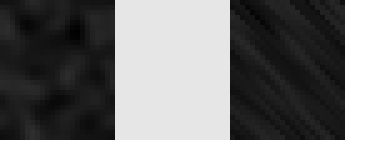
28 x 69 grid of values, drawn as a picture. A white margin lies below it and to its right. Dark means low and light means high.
The table splits into one row of 3 panels. Panel 1,1: very low, blotchy, faint in contrast. Panel 1,2: very high, flat. Panel 1,3: very low, slanting down to the right, faint in contrast.
